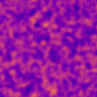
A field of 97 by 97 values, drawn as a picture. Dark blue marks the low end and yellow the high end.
The values follow a bell shape. The halves do not mirror each other. The texture is blotchy. There is no overall slope. On average the colour sits 30% of the way up the scale.
